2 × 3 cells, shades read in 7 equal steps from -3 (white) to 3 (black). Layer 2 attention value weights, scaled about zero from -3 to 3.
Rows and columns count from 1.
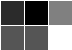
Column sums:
3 4 -3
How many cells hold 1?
2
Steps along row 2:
same down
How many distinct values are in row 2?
2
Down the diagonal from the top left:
2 1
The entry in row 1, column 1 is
2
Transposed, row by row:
2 1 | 3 1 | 0 -3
